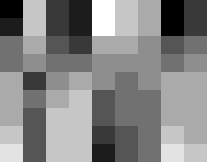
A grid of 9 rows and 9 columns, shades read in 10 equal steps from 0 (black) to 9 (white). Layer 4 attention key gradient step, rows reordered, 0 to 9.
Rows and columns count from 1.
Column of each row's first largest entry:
5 5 2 2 1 4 3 1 1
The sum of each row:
34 35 39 41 45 46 46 46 48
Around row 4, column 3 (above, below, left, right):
3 5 5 4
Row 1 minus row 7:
-6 4 -5 -6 6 3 2 -6 -4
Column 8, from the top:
0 0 3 4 6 6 6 7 8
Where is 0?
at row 1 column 1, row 1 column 8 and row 2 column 8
